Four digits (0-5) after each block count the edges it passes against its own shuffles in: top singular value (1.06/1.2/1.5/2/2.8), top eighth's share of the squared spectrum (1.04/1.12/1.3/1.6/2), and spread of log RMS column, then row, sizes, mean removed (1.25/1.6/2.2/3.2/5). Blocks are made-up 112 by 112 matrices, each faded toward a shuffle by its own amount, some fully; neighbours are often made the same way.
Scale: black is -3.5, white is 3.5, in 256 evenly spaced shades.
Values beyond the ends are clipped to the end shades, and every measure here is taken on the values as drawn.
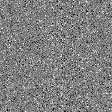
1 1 2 0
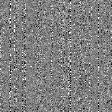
2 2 4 0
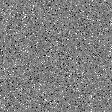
0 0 0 0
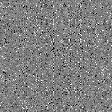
4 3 2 1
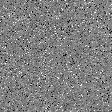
2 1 0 0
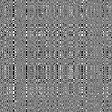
5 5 4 4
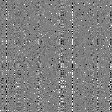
5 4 3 2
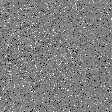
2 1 1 0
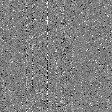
3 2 3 0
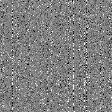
2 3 3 0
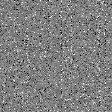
1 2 2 0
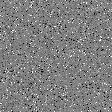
0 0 0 0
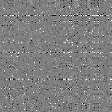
5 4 2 2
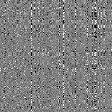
5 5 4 3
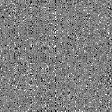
4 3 3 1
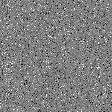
2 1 0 0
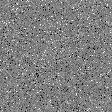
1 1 0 0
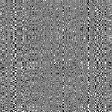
5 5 4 3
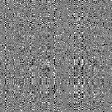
5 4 4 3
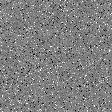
0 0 0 0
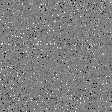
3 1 0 0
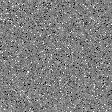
1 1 0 0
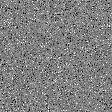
1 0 0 0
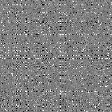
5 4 3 3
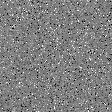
0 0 0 0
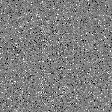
3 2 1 1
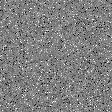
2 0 0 0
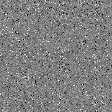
3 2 1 0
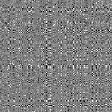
5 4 4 3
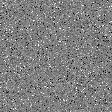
0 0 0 0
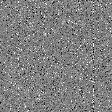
2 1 2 0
